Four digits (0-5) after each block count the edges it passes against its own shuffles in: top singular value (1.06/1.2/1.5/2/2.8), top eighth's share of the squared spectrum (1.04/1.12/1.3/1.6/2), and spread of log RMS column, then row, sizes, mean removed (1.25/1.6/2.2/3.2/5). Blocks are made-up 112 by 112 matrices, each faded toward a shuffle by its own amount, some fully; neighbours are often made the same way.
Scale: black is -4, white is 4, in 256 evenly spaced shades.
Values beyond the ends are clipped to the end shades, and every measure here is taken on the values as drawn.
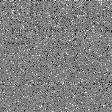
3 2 0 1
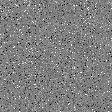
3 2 1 0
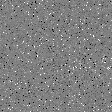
1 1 0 0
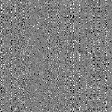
4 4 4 2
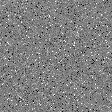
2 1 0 0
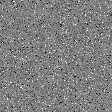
0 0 0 0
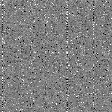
4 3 2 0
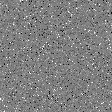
0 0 0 0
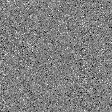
0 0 1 0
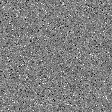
0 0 0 0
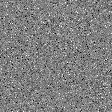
0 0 0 0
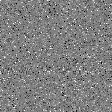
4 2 1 0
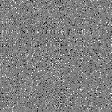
4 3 2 2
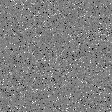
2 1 0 0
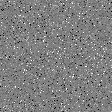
2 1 0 0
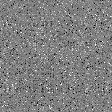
3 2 0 1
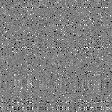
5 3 2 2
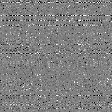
5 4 2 3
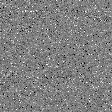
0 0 0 1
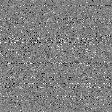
2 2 0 3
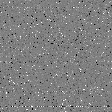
3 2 0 1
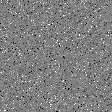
2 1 0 0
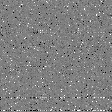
4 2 0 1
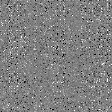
2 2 3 2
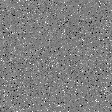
1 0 1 1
